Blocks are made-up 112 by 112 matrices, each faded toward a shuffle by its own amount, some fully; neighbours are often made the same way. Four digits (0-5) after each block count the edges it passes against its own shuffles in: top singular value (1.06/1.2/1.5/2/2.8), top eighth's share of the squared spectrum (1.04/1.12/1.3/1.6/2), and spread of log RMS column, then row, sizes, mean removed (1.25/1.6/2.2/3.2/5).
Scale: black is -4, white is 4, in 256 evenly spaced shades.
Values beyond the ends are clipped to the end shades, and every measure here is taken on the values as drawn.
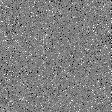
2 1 1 0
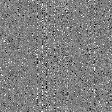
2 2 3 0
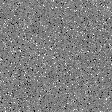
0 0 0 0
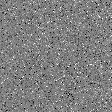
0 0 0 0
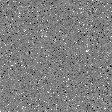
1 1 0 0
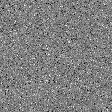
2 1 0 0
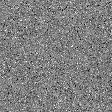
2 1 0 0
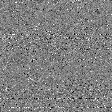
2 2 0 3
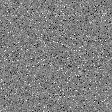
0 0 0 1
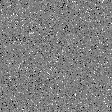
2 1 0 0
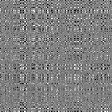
5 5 4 4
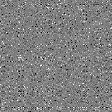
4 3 2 2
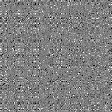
5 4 3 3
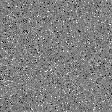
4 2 1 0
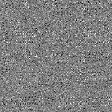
4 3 2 2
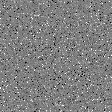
2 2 0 1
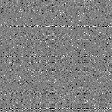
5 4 2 3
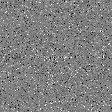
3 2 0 0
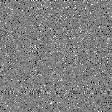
4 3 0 2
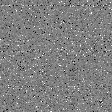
2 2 0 1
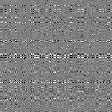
5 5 3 4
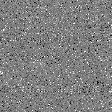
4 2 0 1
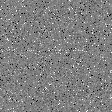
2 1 0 0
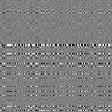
5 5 3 4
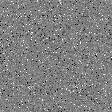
2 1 0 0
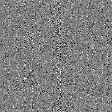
2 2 3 0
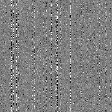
3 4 4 0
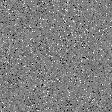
0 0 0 0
